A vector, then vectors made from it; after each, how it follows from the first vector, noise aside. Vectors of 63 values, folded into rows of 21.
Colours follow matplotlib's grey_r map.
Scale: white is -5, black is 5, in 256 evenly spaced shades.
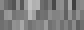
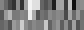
scaled up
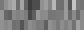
negated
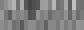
negated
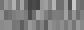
negated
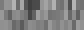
negated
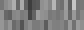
negated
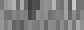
negated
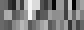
scaled up
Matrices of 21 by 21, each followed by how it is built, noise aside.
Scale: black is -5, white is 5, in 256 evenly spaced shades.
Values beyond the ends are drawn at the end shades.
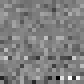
uneven rows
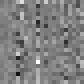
uneven columns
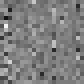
uneven columns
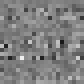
uneven rows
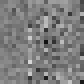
uneven columns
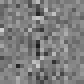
uneven columns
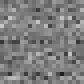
uneven rows
